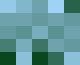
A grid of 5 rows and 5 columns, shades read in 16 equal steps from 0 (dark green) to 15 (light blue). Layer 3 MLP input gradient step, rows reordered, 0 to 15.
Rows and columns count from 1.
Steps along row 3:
down up down up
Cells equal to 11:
2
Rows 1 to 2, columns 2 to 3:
12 10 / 10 9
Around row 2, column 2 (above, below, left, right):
12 8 10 9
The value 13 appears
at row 5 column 2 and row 5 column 5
